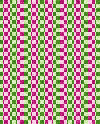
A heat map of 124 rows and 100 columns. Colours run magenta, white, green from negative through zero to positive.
Stripes: upright, repeating 7 times. Average level on the scale: 50%. Slope: none.
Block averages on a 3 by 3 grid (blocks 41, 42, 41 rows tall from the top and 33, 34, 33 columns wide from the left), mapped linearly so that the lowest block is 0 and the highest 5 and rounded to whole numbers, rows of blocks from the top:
3 0 5 | 3 0 5 | 3 0 5
